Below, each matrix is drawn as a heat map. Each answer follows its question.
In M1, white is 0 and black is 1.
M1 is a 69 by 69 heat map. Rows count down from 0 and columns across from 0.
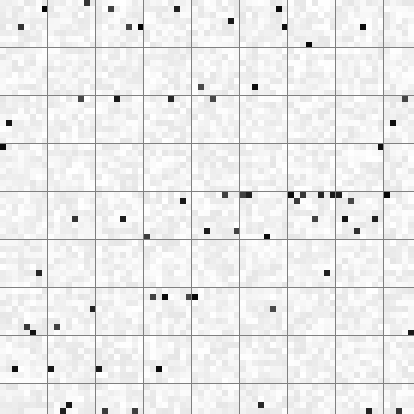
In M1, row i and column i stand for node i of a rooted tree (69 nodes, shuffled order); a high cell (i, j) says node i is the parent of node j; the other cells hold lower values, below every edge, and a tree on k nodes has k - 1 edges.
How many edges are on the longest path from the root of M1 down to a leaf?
22
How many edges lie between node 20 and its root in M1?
1
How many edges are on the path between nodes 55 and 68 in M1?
1
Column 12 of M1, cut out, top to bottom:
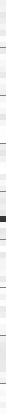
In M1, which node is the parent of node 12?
36
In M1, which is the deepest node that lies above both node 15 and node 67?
51
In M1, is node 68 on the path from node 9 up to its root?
no
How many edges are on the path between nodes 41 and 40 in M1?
2
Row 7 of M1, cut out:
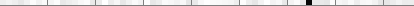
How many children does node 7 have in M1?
1
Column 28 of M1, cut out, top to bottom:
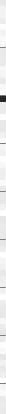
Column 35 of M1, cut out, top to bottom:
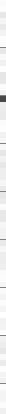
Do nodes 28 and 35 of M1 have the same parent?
yes
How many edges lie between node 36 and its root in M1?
0
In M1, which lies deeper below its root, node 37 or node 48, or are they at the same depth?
the same depth
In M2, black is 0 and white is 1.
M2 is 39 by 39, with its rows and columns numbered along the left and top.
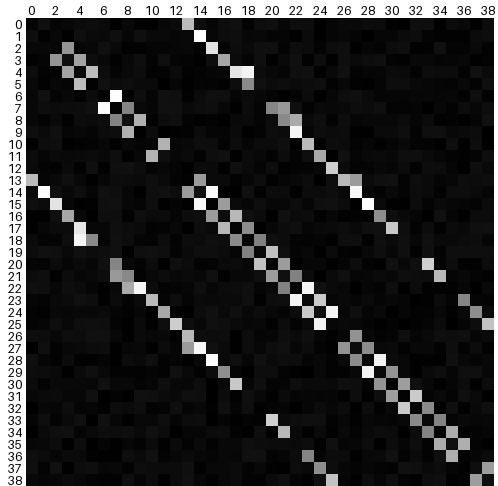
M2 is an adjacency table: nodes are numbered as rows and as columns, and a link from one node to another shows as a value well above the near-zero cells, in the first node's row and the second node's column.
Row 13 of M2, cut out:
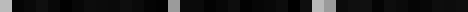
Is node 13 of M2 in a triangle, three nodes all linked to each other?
yes
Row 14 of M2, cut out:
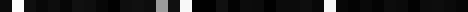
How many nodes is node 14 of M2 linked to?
4
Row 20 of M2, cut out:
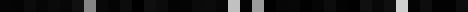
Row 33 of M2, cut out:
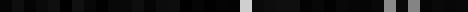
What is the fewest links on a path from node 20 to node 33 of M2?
1
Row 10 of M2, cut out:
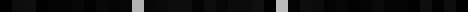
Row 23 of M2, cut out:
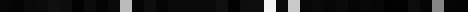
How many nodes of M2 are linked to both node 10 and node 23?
0
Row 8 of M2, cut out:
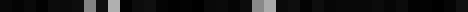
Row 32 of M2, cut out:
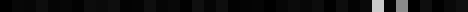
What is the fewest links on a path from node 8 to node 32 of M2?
4
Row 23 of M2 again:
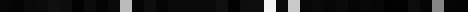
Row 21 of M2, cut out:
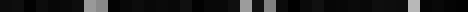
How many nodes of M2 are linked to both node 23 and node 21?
1
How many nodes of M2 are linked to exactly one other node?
4
